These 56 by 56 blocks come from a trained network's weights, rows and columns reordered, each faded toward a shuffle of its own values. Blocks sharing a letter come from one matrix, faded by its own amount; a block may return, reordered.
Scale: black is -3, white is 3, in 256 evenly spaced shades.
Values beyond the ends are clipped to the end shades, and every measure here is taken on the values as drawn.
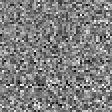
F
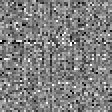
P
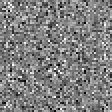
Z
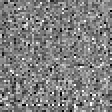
P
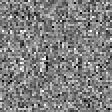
Z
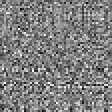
F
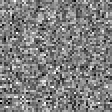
F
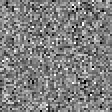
Z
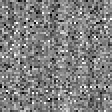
P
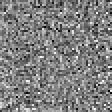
Z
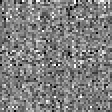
P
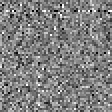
Z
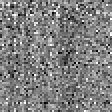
P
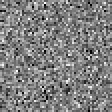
Z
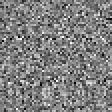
F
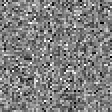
Z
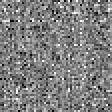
P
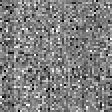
P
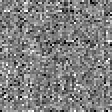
P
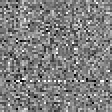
Z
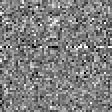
Z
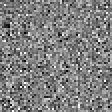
Z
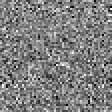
Z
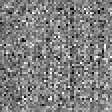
P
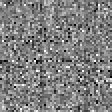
P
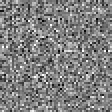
F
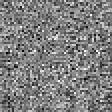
F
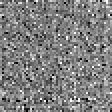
P
